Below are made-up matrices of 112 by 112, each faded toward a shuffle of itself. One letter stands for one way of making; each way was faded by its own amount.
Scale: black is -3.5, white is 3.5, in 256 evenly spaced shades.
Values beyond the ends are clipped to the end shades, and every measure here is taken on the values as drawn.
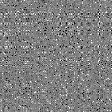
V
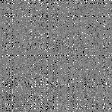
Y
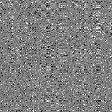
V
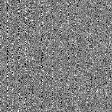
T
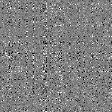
Y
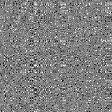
V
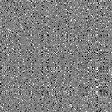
V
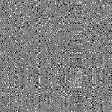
V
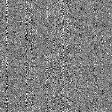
T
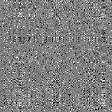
V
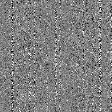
T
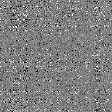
Y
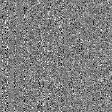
T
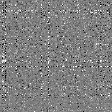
Y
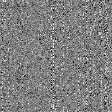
T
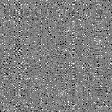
V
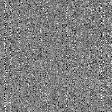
T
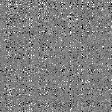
Y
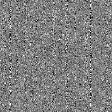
T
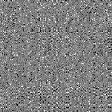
V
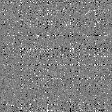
Y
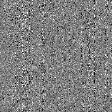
T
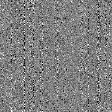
T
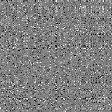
V
